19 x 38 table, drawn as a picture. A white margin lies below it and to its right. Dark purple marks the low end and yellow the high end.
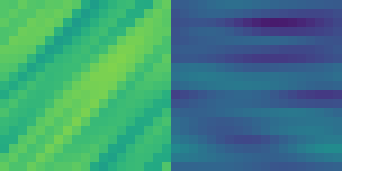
The table splits into one row of 2 panels. Panel 1,1: high, slanting up to the right. Panel 1,2: low, streaked across.
